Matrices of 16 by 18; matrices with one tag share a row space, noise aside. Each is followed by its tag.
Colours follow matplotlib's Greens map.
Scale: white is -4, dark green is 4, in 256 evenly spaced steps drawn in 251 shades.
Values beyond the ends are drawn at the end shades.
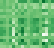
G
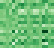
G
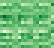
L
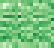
L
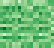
L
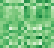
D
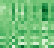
G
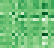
G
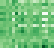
G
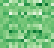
D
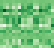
L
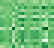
G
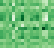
G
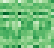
L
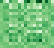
D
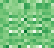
D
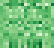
D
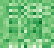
D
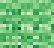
L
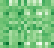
D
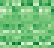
L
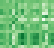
G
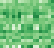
L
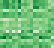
L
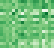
G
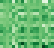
G
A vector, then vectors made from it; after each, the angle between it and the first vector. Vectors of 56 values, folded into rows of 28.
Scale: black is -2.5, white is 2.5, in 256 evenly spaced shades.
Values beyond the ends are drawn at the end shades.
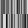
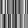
partly opposed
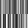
nearly opposite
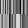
orthogonal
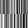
partly aligned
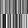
nearly opposite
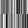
nearly parallel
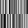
partly opposed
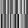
orthogonal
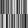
nearly parallel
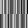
orthogonal
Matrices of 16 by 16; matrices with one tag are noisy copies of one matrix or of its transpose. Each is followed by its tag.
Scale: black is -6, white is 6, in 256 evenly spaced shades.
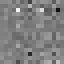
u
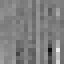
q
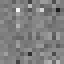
u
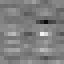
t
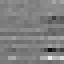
q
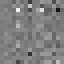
u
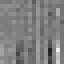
q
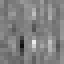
t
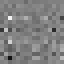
u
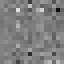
u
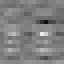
t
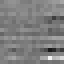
q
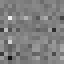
u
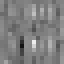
t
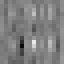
t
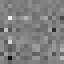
u
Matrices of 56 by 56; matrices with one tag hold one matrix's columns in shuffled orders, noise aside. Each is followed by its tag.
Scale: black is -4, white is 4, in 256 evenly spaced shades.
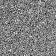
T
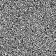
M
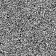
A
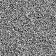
A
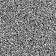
A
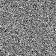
M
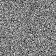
M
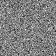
M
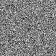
A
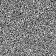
T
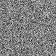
A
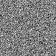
A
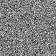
A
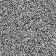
A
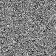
M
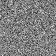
T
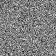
M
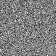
T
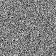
A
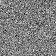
T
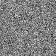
A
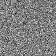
T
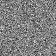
M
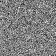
T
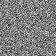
A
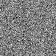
A
